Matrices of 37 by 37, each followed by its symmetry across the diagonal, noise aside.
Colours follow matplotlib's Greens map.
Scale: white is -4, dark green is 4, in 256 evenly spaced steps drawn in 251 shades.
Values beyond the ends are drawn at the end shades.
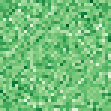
symmetric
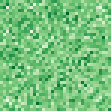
symmetric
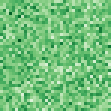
neither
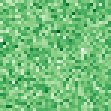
neither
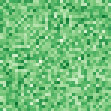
symmetric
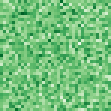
neither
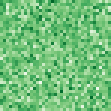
neither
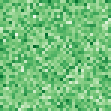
symmetric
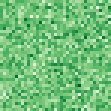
neither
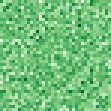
symmetric
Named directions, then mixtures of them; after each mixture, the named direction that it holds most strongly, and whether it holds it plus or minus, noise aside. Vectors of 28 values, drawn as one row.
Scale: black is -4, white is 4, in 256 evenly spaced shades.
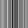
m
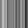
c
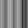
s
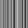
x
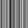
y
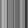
c, plus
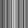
m, minus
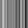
c, plus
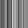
m, minus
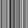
y, plus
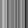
c, plus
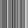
c, minus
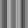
s, plus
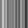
c, plus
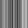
s, minus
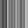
c, minus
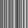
x, minus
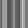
s, minus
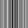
m, plus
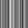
y, minus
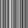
y, minus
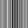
m, plus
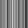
m, minus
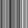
y, plus
